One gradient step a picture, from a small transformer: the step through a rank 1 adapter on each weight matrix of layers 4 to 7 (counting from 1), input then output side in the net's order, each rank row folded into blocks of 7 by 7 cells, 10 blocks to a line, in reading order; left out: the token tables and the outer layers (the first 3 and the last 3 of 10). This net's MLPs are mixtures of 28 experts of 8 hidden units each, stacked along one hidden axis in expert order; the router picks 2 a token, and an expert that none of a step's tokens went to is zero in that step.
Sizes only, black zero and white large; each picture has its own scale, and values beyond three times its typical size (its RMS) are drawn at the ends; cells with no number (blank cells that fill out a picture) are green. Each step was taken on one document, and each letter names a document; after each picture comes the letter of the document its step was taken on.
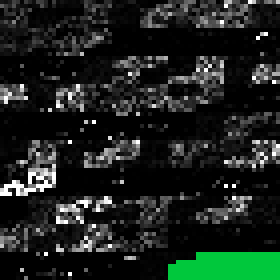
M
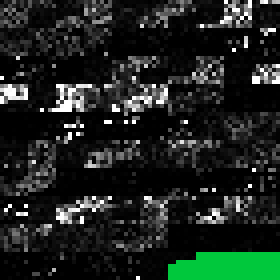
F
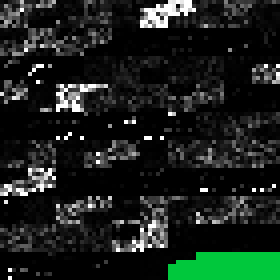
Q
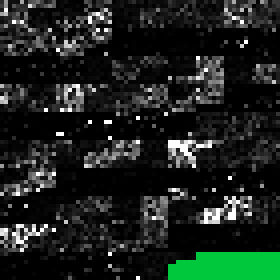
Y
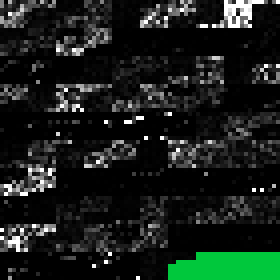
Q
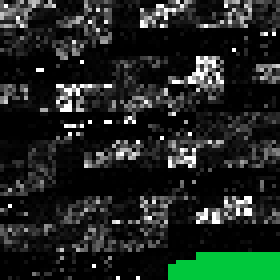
F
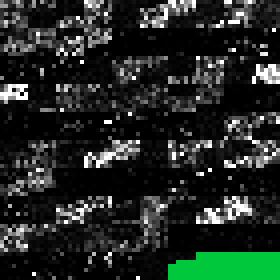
Y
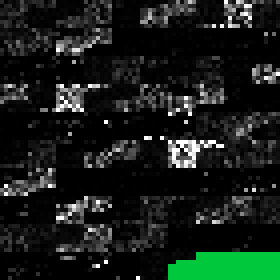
Q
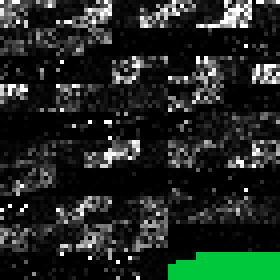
Y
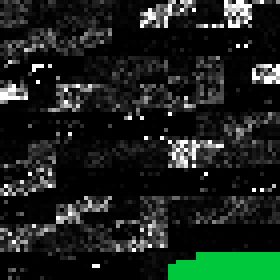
Q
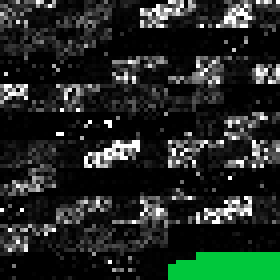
Y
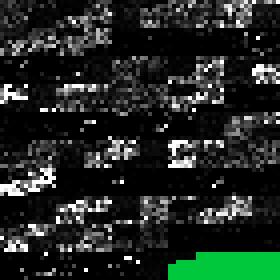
M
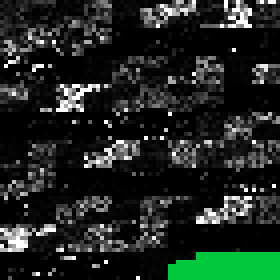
Q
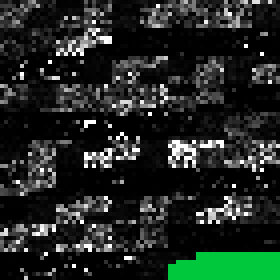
M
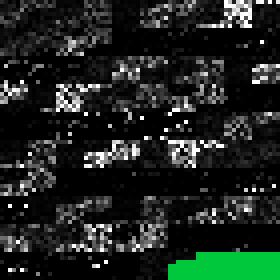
Q
